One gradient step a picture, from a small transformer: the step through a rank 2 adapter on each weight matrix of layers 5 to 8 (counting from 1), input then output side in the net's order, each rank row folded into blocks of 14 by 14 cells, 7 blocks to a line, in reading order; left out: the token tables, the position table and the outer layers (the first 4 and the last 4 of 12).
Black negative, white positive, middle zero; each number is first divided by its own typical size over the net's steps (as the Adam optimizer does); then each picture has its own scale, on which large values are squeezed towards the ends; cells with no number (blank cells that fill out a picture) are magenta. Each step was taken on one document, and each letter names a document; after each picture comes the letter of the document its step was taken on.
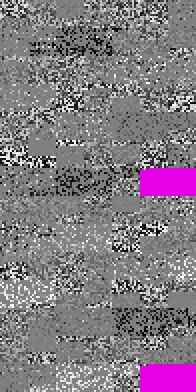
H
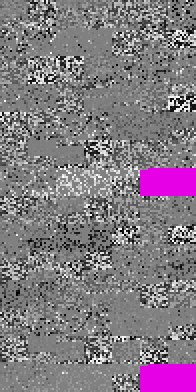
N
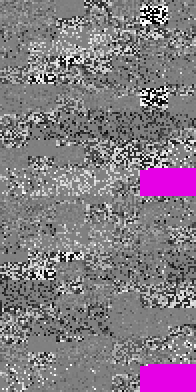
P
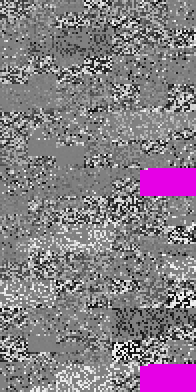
P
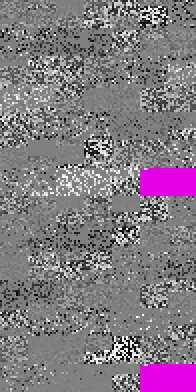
N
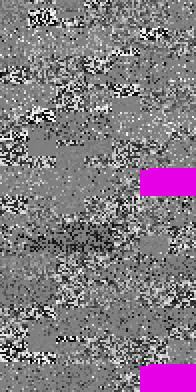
H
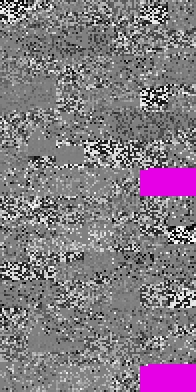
P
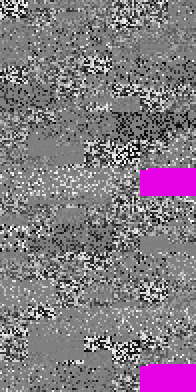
H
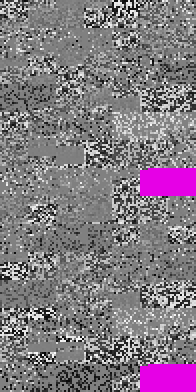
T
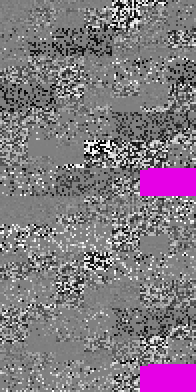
H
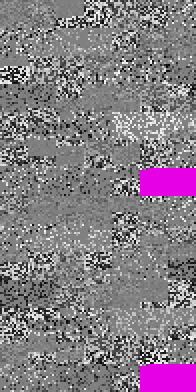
T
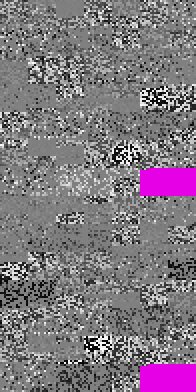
T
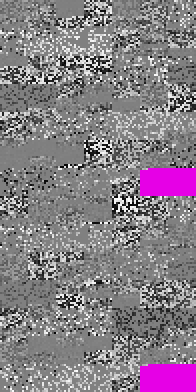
T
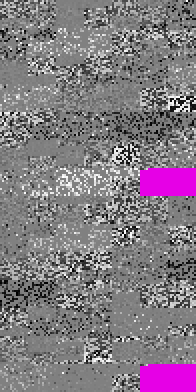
N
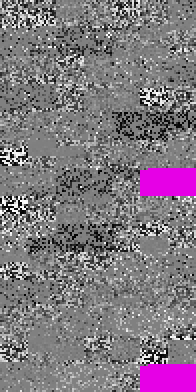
H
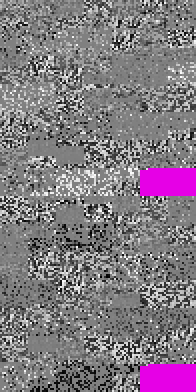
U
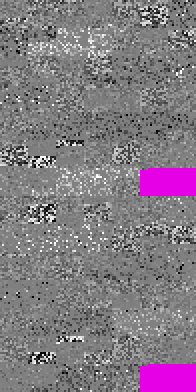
N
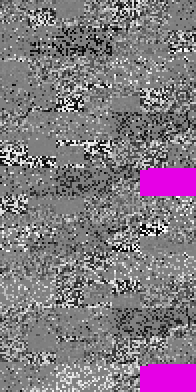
H
